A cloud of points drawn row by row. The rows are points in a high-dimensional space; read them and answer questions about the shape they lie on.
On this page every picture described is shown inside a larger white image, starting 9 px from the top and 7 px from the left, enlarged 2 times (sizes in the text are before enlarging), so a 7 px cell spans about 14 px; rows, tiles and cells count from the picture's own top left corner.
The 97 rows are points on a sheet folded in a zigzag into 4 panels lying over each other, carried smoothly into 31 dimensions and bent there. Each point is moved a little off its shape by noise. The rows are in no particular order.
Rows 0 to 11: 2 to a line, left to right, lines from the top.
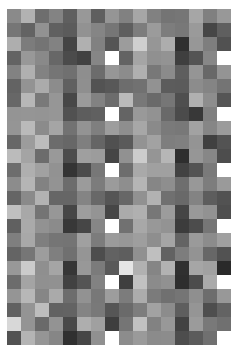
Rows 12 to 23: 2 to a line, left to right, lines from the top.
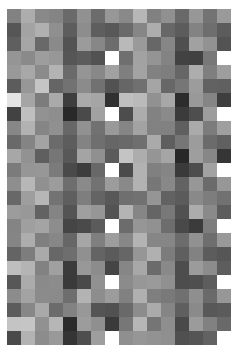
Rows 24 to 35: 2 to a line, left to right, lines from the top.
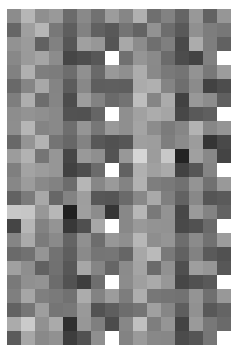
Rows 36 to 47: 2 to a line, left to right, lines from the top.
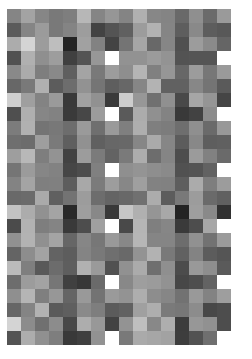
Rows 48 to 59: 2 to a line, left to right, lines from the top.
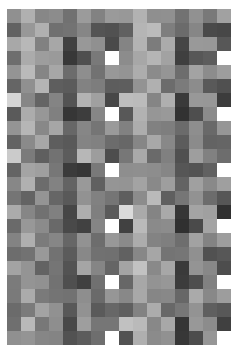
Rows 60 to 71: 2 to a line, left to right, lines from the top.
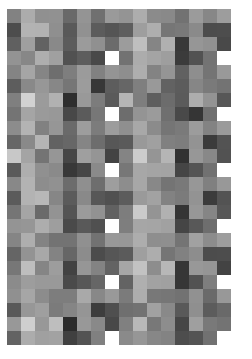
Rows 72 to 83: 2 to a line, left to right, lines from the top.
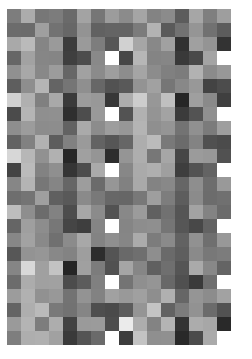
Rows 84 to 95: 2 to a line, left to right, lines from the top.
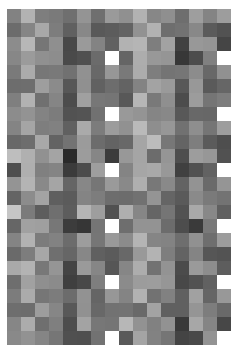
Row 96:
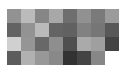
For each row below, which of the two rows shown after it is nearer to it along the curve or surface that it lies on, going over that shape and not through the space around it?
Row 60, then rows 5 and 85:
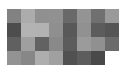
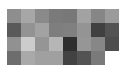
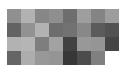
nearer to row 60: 85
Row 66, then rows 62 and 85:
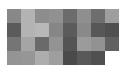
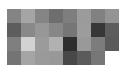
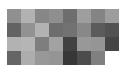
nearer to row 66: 85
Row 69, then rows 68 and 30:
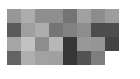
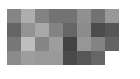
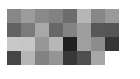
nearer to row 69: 68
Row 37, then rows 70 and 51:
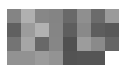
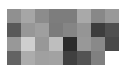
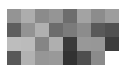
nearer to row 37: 51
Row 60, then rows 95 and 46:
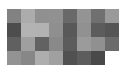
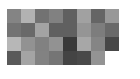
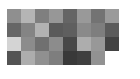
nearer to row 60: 46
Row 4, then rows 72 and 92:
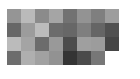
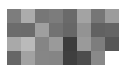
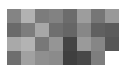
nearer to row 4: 92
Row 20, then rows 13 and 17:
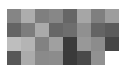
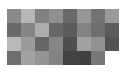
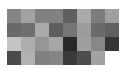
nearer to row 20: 17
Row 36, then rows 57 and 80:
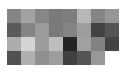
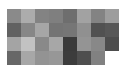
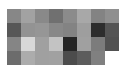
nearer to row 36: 80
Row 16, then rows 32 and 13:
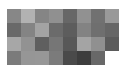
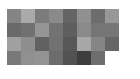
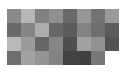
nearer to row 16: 13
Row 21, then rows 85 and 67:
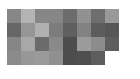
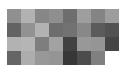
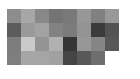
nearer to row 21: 85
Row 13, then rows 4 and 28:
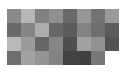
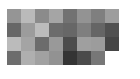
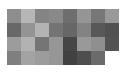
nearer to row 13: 28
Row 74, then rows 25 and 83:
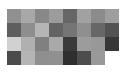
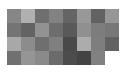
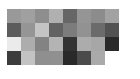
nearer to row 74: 83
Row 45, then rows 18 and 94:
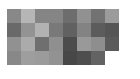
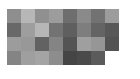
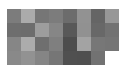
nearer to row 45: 18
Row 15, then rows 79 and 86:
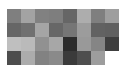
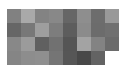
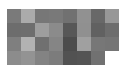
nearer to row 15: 86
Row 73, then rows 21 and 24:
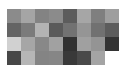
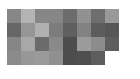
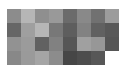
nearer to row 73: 21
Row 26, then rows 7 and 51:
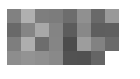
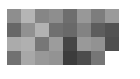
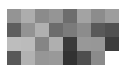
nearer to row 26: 7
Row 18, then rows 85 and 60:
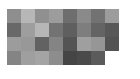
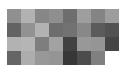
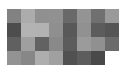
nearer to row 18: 60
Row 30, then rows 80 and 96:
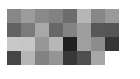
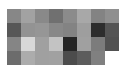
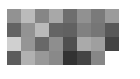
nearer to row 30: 80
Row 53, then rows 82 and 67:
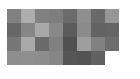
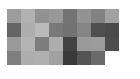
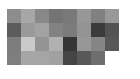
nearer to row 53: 67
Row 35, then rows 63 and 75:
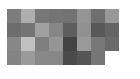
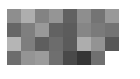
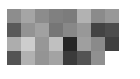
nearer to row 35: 75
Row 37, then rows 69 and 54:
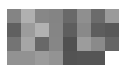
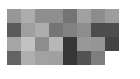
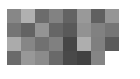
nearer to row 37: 69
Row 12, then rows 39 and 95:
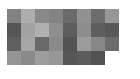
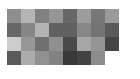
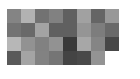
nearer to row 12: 39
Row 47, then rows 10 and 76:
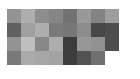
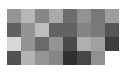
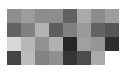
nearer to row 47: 10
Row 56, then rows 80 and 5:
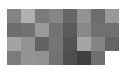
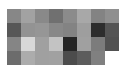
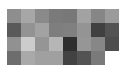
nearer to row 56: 5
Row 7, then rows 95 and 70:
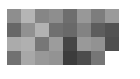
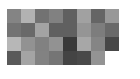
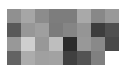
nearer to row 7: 70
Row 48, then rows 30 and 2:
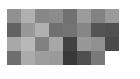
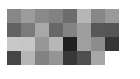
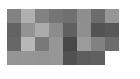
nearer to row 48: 2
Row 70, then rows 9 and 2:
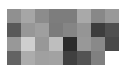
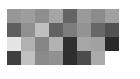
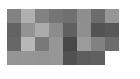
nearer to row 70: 2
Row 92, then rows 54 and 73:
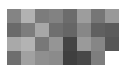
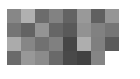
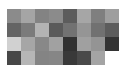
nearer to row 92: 73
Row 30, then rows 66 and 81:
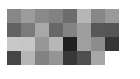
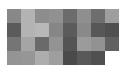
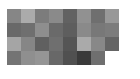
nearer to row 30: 81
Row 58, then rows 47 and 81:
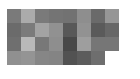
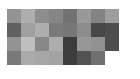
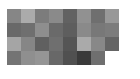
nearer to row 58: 81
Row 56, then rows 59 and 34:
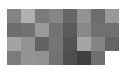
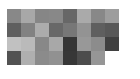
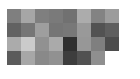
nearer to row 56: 59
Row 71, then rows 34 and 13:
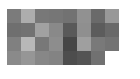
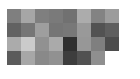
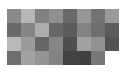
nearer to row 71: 34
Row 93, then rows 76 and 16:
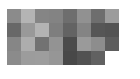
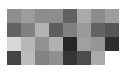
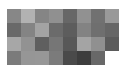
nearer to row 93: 16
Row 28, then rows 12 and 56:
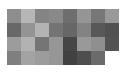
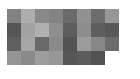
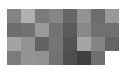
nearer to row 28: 12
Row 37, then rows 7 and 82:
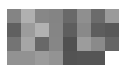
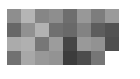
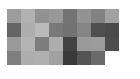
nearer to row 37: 7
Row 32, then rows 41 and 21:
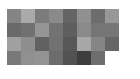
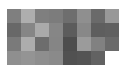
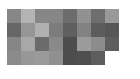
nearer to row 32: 41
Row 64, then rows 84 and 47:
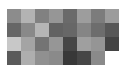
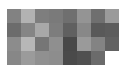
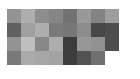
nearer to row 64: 47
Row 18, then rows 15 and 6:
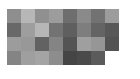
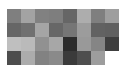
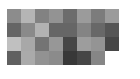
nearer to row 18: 6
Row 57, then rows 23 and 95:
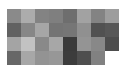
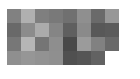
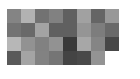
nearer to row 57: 23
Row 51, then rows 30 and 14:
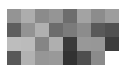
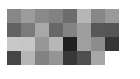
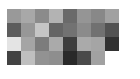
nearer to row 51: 14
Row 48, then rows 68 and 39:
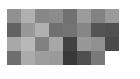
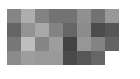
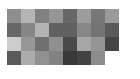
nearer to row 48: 39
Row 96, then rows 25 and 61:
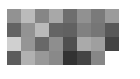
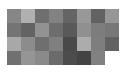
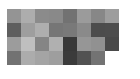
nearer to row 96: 61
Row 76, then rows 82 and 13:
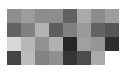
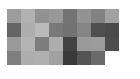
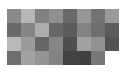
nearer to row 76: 13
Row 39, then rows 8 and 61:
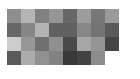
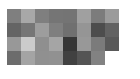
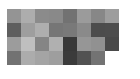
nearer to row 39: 61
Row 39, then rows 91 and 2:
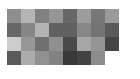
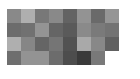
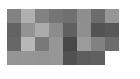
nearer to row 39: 91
